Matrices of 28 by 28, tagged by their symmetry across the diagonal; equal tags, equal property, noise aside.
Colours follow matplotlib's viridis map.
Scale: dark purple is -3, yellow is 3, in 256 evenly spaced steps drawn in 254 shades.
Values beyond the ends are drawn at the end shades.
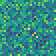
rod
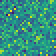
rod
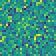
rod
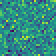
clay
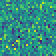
clay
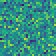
clay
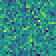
clay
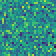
clay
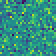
clay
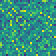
rod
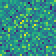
rod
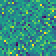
rod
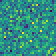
rod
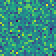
clay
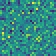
rod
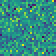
clay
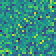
rod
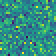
clay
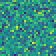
clay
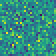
clay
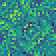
rod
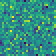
clay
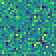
rod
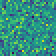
clay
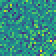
rod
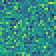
clay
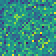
rod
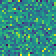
clay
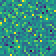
rod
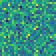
rod
